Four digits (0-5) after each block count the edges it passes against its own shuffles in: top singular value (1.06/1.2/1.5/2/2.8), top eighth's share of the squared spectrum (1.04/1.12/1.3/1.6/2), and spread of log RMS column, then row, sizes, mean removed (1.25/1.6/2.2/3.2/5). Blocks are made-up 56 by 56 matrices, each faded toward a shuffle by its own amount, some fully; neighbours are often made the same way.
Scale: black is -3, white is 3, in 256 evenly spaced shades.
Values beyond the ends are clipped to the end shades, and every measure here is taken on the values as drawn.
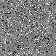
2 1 0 0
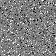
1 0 0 0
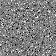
1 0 0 0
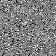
3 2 0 0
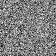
0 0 0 0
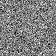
0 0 0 0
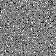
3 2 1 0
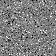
0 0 0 0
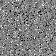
1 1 0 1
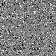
3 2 1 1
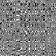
4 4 2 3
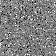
1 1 0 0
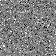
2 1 0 0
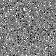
2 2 0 0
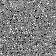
1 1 0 0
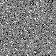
2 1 0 0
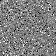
0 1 0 0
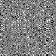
4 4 2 2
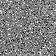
0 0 0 0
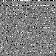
3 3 0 2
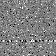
3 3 0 2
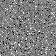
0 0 0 0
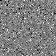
1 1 0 1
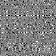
3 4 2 3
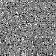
3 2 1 1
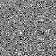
4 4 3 2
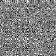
4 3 2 2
